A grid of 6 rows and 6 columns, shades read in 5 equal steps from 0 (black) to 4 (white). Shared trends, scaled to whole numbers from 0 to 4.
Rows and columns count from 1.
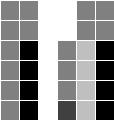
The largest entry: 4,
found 8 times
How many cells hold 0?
8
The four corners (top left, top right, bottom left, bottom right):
2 2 2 0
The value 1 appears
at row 6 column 4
